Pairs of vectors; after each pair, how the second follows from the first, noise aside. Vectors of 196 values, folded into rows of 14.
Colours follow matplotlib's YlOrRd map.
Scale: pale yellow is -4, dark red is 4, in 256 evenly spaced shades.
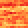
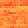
shrunk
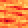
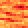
reversed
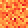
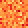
shuffled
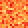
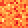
reversed
